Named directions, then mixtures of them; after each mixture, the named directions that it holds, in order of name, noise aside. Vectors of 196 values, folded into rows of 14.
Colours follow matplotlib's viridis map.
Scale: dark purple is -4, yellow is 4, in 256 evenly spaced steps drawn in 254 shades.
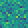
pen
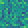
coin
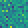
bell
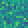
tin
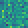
bell, coin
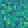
tin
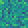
coin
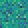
pen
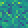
coin, pen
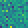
bell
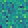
bell, pen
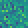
bell, tin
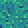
bell, pen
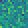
bell, coin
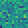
bell, pen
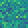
pen, tin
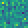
coin, tin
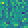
coin, tin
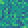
coin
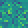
coin, pen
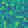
tin
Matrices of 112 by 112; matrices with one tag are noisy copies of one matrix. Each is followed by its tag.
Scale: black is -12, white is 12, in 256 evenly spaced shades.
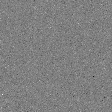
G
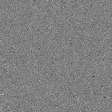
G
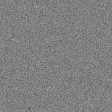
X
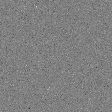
X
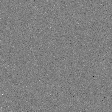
G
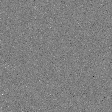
G
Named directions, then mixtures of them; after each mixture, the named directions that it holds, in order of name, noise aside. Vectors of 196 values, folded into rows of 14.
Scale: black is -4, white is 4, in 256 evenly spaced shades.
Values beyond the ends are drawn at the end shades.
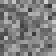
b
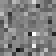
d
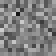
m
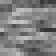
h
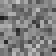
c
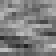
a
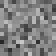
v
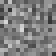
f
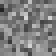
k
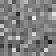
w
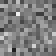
b, m, w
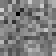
f, h, m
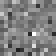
d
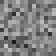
a, f, m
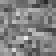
d, h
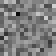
b, m, w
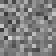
b, m, w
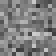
d, h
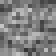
h, k, w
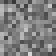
b, k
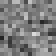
a, d, k
